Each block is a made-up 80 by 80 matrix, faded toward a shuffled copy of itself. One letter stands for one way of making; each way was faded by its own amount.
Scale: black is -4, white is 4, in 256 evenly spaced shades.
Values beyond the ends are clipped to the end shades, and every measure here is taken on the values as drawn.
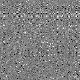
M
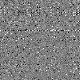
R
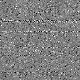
R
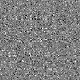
R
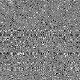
M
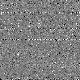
R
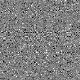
R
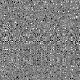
M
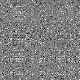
M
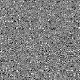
R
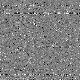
R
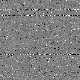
R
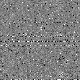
R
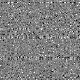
M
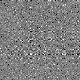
M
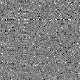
M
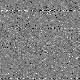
R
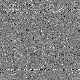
R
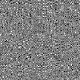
M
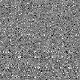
R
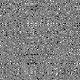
M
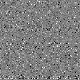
M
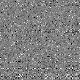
R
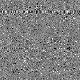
M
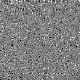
R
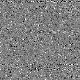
R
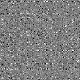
M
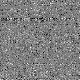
R
